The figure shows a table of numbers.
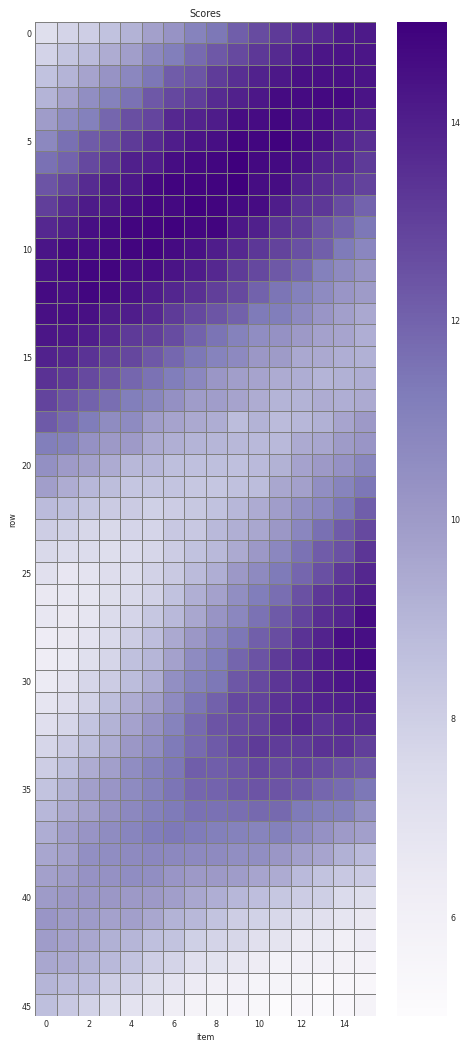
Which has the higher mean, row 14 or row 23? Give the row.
14
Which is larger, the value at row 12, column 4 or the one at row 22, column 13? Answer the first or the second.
the first
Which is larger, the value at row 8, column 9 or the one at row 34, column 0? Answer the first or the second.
the first
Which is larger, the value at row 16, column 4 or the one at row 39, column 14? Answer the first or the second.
the first
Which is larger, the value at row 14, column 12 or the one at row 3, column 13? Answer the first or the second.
the second
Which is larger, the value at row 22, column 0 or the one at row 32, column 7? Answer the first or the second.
the second
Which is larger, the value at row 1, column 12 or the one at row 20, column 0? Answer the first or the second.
the first
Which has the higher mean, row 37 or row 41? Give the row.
37
